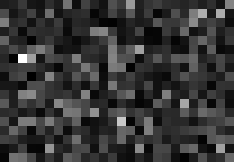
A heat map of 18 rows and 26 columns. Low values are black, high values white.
Grain: fine. Slope: none. Seam: none. Mirror symmetry: none. Average level on the scale: 20%. Histogram: skewed, a long tail of high values. Stripes: none.
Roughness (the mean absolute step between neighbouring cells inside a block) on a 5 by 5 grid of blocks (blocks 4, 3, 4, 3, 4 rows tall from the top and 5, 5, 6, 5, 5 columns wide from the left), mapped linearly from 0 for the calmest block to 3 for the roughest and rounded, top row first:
0 0 1 0 3 / 3 0 1 0 1 / 1 1 1 0 0 / 1 1 2 1 1 / 1 1 1 0 2
